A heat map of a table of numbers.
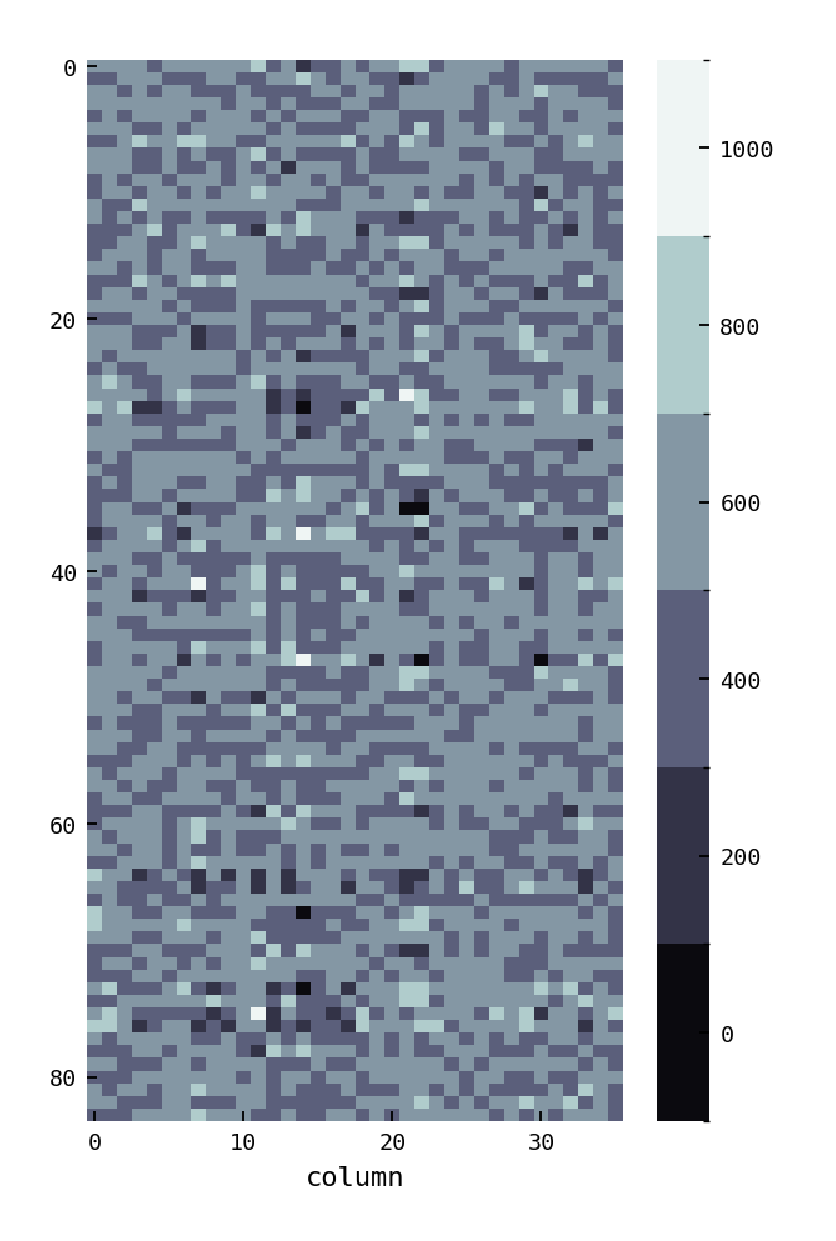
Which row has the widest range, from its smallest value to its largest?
47
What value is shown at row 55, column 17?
600
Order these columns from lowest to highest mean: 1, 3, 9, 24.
3, 9, 1, 24
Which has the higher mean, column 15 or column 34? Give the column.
34
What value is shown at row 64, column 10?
600
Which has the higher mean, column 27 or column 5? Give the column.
27
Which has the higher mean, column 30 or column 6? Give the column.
6
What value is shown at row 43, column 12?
400
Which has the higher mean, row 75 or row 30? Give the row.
75
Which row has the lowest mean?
64
